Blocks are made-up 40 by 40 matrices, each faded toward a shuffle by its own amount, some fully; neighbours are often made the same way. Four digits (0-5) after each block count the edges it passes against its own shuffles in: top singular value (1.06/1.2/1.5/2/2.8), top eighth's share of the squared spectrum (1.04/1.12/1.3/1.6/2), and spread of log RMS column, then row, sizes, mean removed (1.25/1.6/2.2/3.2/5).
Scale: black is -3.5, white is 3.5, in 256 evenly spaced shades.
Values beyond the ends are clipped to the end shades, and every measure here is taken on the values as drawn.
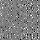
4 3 2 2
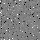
1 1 0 0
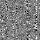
2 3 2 0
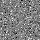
0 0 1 0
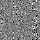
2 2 2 0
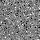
0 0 0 0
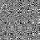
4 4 2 2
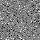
1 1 0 0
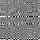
4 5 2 3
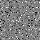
2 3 0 2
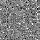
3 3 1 0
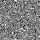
0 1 0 0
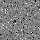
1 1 0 0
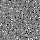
1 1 0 0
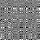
4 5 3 3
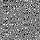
3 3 1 1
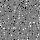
1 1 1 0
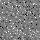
0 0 0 0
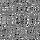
3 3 1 1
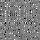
3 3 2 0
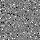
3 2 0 0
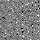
2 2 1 0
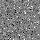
0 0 0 0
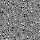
1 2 1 0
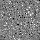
0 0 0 0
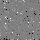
2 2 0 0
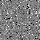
3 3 1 0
